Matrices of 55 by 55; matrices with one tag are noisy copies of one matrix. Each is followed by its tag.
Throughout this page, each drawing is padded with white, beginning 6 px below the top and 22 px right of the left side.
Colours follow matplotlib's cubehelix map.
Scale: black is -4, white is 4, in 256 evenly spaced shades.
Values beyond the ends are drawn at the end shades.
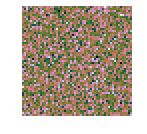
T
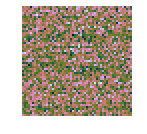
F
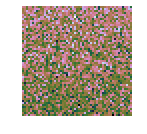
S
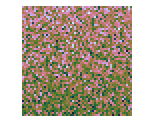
S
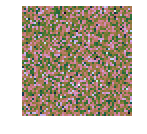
T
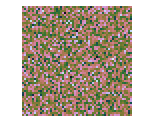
T
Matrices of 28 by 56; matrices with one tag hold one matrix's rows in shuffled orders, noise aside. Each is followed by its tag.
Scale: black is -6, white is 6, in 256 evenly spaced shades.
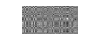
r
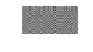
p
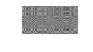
r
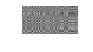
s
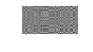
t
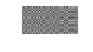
s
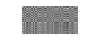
r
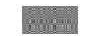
p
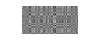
p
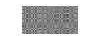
r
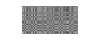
r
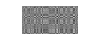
t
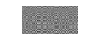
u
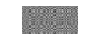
p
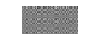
u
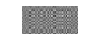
p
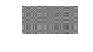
r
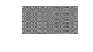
r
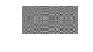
t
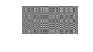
t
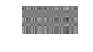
r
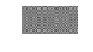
u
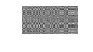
s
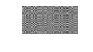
r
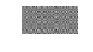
u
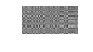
s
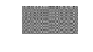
t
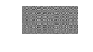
u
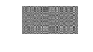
t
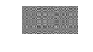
u
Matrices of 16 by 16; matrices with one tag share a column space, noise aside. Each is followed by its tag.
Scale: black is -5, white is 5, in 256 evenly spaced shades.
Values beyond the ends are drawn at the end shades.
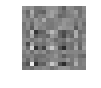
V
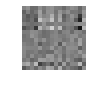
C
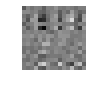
C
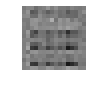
V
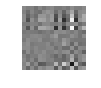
C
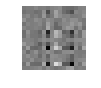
V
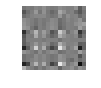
V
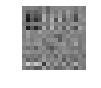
C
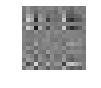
C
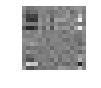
C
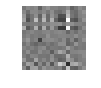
C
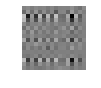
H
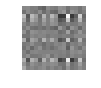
H
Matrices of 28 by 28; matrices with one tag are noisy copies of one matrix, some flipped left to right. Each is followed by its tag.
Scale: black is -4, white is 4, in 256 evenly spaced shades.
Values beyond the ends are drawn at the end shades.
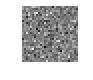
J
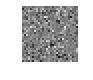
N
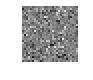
N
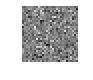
N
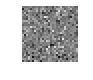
N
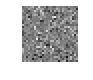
N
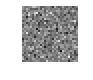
J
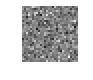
J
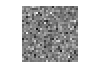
J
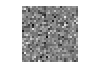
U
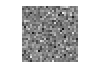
J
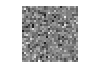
U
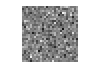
J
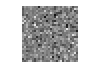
U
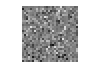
N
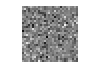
U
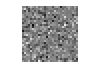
U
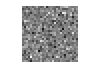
J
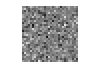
U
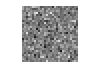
J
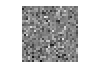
N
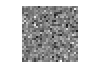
U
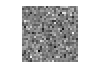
J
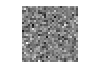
U
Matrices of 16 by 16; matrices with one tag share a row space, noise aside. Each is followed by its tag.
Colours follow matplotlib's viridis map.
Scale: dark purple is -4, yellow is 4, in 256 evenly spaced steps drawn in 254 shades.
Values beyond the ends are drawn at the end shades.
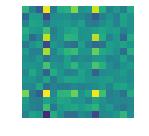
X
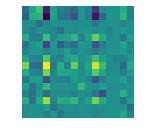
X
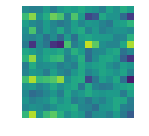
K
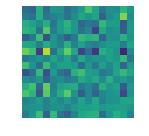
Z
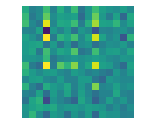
X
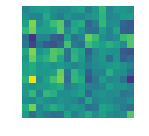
K
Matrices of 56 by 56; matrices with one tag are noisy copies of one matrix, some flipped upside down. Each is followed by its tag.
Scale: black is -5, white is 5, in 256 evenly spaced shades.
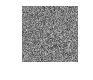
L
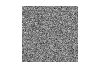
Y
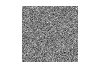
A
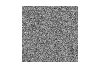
Y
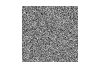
A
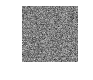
Y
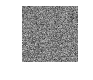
Y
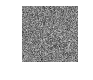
L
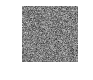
Y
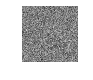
L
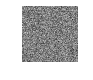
Y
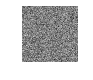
Y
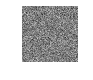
A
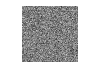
Y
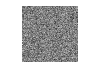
Y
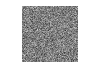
A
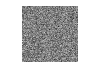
Y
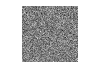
A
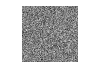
L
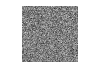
Y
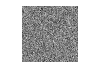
L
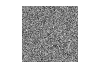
L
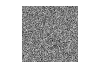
L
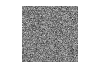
Y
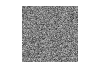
Y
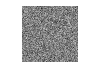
L
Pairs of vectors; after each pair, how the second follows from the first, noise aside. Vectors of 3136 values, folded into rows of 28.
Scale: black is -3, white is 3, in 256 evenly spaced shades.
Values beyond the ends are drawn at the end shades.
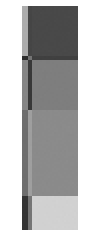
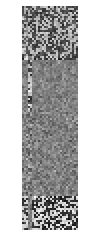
sign-scrambled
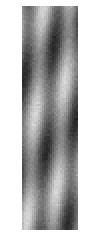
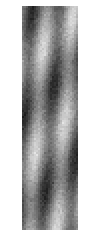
reversed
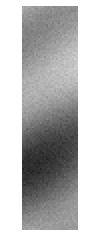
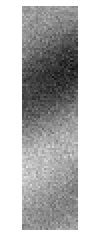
reversed
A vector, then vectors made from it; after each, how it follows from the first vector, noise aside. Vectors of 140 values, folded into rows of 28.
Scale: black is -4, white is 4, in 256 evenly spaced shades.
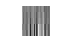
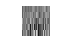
sign-scrambled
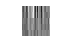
reversed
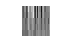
reversed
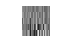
sign-scrambled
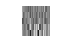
sign-scrambled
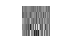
sign-scrambled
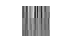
reversed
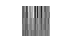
reversed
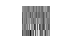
sign-scrambled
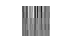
reversed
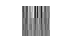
reversed
